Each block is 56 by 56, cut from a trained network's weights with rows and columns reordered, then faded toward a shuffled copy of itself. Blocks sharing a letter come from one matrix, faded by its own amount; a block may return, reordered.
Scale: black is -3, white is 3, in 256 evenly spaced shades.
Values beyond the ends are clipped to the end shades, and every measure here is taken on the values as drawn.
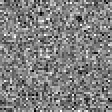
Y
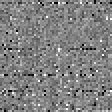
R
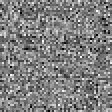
Y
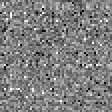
R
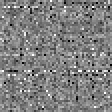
R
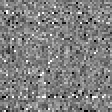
R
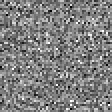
Y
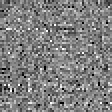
R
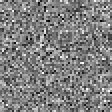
Y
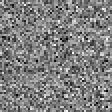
Y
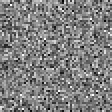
Y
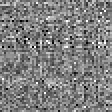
R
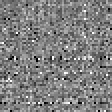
R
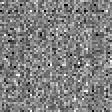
R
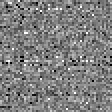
R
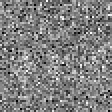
Y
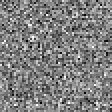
Y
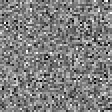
Y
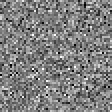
Y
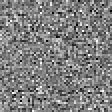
Y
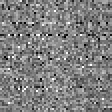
R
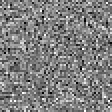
Y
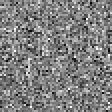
Y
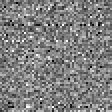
R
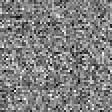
Y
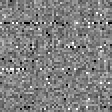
R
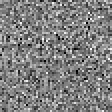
Y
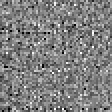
R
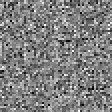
Y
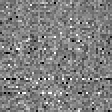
R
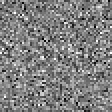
Y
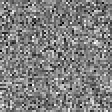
Y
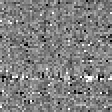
R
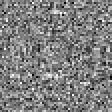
Y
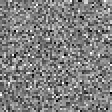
Y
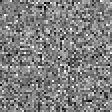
Y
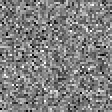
Y
